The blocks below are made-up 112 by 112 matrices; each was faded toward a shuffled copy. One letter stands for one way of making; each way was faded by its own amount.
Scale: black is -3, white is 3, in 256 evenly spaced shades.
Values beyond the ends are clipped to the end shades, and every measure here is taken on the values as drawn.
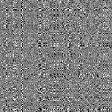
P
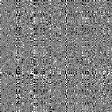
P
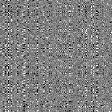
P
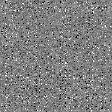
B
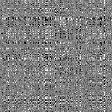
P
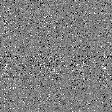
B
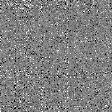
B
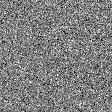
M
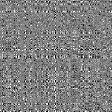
P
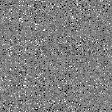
B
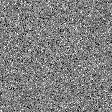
M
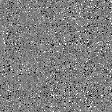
B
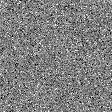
M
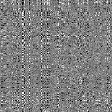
P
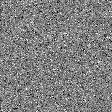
M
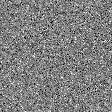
M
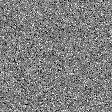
M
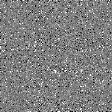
B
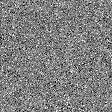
M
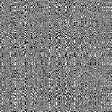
P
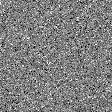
M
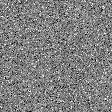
M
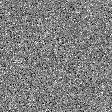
M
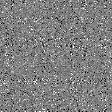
B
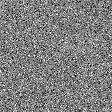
M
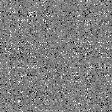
B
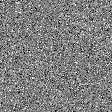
M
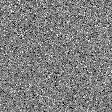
M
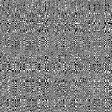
P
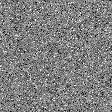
M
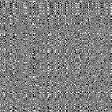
P
